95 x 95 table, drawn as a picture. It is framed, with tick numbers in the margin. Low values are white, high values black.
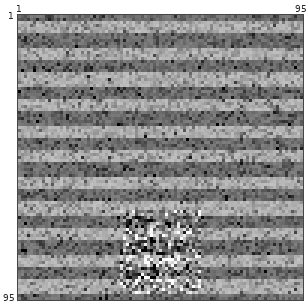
An odd patch, rougher than its surroundings, sits in the bottom middle. Values change most from cell to cell in the bottom middle. Horizontal stripes repeat 11 times down the table.
